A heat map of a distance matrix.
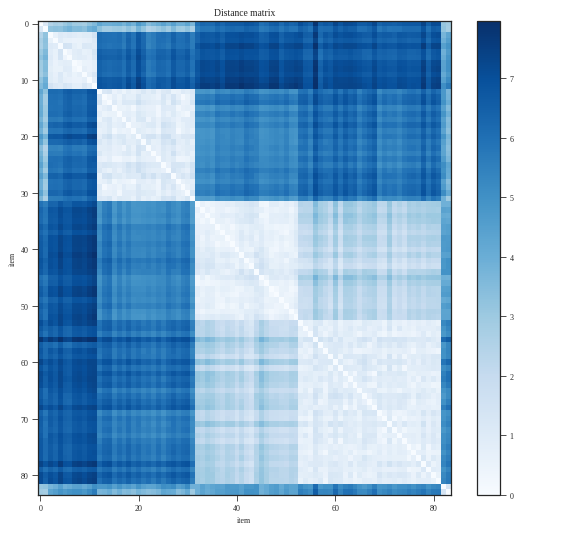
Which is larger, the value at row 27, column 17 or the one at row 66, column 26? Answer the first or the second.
the second
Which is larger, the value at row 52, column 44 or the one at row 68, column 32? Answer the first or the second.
the second
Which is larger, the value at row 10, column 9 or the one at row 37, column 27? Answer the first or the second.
the second
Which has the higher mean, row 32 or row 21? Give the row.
21
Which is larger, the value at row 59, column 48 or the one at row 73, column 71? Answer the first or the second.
the first
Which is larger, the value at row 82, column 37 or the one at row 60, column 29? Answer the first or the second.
the second
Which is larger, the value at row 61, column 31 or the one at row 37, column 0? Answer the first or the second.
the second
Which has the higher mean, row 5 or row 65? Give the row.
5
